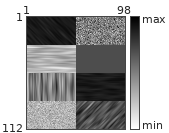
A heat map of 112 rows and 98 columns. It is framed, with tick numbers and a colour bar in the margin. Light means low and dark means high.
It is made of 4 by 2 panels. Panel 1,1: very high, slanting down to the right, faint in contrast. Panel 1,2: middling, fine-grained, strong in contrast. Panel 2,1: low, streaked across. Panel 2,2: high, flat. Panel 3,1: middling, streaked downward, strong in contrast. Panel 3,2: very high, streaked across, faint in contrast. Panel 4,1: low, fine-grained. Panel 4,2: high, slanting up to the right.
